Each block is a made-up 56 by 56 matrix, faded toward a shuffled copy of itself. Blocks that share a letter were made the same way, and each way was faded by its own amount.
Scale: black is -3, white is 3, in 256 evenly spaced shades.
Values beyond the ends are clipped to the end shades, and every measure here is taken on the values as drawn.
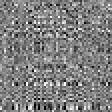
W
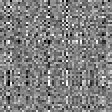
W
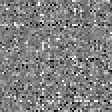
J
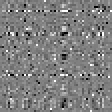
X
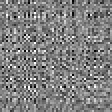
W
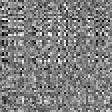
W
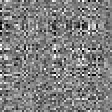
W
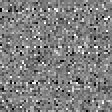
J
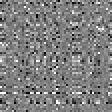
X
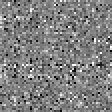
J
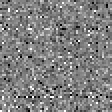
J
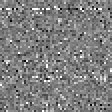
J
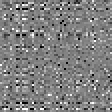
X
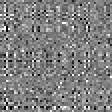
X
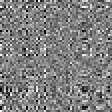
W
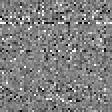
J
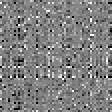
X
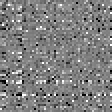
X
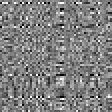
W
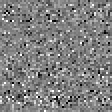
J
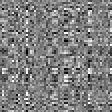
W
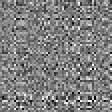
W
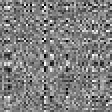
W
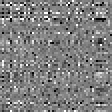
X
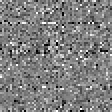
J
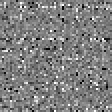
J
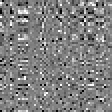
X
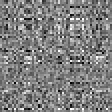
W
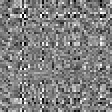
W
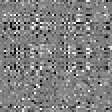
X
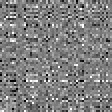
X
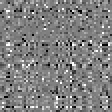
X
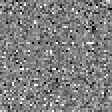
J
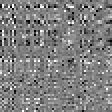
X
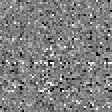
J
